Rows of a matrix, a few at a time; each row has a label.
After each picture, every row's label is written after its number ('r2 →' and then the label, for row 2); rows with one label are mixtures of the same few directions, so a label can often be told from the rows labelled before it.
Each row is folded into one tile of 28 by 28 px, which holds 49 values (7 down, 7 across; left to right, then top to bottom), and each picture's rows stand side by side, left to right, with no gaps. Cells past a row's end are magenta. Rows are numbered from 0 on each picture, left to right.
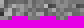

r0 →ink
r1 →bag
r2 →bag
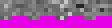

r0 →bag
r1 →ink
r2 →bag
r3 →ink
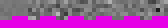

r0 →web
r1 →web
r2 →ink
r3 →ink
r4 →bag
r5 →ink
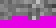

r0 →ink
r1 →bag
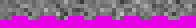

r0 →bag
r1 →ink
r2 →ink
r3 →ink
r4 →ink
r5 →bag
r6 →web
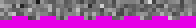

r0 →bag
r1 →web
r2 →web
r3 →bag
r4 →ink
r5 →web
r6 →web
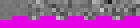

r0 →bag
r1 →bag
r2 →web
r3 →ink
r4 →web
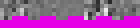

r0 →web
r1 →bag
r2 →ink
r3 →web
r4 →web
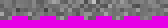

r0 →ink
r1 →ink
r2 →web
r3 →web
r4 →bag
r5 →bag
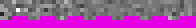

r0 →ink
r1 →ink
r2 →bag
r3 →ink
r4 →bag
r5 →web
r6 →web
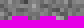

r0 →ink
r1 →bag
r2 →web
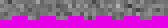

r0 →web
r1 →web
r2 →bag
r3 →bag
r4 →bag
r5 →ink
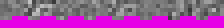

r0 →bag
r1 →ink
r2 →web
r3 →bag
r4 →ink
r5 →bag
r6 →web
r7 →ink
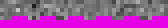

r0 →ink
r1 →bag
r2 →web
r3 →web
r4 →ink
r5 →web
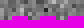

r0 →web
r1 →ink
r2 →bag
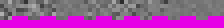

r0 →ink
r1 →bag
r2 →web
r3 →web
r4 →web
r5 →ink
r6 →bag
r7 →bag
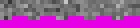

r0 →bag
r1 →ink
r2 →web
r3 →bag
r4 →bag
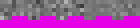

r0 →web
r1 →bag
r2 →bag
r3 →ink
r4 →bag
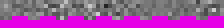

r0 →bag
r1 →bag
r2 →bag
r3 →bag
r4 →web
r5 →web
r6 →ink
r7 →ink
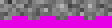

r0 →web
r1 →ink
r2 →bag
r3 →bag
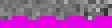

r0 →web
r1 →ink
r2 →web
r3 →web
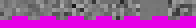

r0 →ink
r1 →bag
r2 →bag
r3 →web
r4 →bag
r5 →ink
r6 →ink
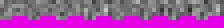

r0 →ink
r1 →ink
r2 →web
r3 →web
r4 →ink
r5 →web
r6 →web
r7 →web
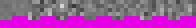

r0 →bag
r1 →web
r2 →bag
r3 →bag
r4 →web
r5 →web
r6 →web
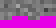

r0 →bag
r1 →ink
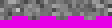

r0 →ink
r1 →bag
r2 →bag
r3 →bag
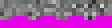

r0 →ink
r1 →ink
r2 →bag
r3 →bag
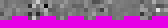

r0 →ink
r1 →bag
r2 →bag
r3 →ink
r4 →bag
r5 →ink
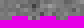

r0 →bag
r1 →bag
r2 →ink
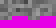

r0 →ink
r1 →ink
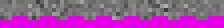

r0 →web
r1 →bag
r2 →ink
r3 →bag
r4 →web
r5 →bag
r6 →bag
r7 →web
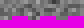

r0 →web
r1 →ink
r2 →ink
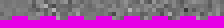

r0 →ink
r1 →bag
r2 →web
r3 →bag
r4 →ink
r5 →web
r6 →ink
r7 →web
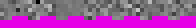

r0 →ink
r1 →web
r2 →bag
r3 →web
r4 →bag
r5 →web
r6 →web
